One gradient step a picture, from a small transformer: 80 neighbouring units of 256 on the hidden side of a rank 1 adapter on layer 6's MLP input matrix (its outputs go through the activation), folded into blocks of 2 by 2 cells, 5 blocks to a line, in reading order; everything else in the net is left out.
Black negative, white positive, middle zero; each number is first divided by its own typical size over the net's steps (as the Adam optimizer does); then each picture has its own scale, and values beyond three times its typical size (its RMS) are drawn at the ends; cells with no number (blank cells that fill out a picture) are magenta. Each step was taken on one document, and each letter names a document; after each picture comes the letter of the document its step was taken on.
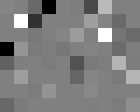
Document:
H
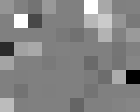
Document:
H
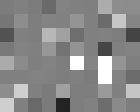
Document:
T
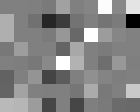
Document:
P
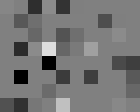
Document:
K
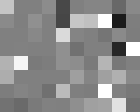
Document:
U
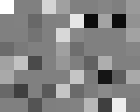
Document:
U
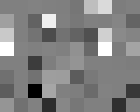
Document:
P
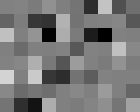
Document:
P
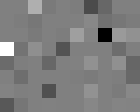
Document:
H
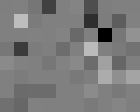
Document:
H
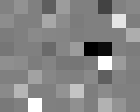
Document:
T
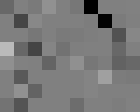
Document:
H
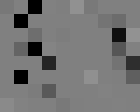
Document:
K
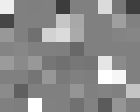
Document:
T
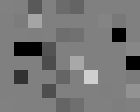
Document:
K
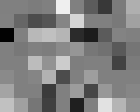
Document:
P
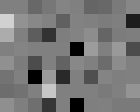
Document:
P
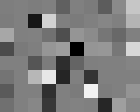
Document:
P
